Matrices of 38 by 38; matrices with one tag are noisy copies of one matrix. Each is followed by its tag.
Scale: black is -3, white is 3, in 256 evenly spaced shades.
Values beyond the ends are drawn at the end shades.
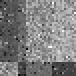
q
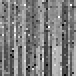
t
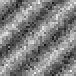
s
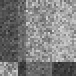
q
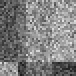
q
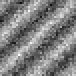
s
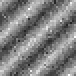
s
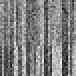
t
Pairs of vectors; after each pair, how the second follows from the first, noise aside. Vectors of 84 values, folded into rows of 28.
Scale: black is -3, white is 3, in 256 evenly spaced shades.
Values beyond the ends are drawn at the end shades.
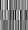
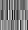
reversed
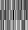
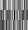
reversed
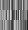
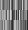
copied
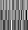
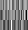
copied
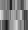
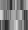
copied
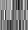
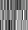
reversed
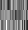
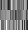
copied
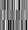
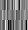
copied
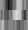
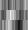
reversed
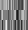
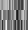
copied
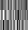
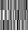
copied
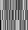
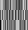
copied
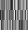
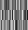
reversed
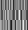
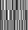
reversed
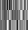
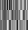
copied
